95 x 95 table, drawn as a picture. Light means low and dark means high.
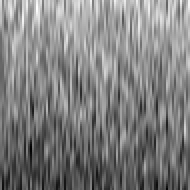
Overall the values sit about 50% of the way up the scale. The bottom left is the ninth with the highest average. The field climbs toward the bottom. The grain runs up and down.
